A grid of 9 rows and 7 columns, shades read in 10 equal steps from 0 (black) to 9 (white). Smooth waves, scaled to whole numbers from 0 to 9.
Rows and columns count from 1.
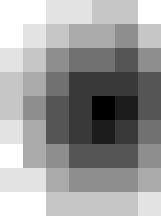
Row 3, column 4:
4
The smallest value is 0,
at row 5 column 5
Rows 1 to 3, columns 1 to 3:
9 9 8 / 9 8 7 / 8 7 5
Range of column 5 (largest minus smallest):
7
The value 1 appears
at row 5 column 6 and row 6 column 5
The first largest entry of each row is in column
1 1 1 1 1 1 1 1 1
